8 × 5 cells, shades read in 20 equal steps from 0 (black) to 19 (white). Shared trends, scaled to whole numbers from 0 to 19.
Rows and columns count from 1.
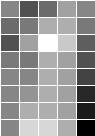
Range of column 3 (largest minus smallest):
11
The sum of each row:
46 52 59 49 50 49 50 55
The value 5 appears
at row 5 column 5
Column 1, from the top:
10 8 6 9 10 10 10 10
